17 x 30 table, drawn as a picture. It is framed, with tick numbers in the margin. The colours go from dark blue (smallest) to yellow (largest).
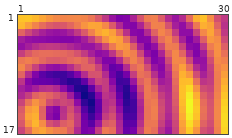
Rings spread out from the bottom left. Neither half mirrors the other. The ninth with the highest average is the bottom right. There are no lone odd cells.
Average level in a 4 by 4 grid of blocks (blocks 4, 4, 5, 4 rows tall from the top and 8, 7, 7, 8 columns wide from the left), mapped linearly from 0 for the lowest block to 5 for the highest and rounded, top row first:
3423
3223
1025
4125
